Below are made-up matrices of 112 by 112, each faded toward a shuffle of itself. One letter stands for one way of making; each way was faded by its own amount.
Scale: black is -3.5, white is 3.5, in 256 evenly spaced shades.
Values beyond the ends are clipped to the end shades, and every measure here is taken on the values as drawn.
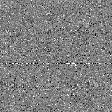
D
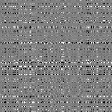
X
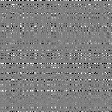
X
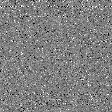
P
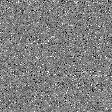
P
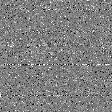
D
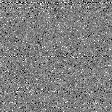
D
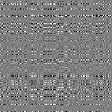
X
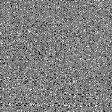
D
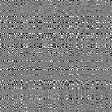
X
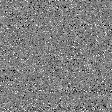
P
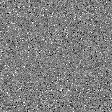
P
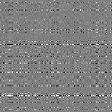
X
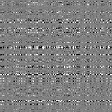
X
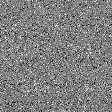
P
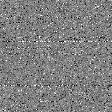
D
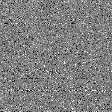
D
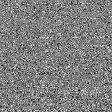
D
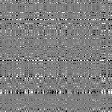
X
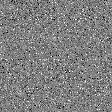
P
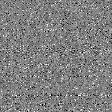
D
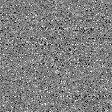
D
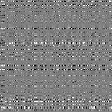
X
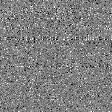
D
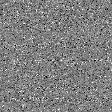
P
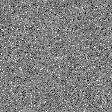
P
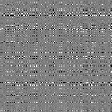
X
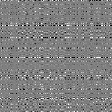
X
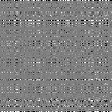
X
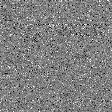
P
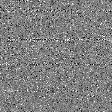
D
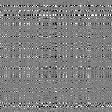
X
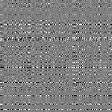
X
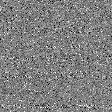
P
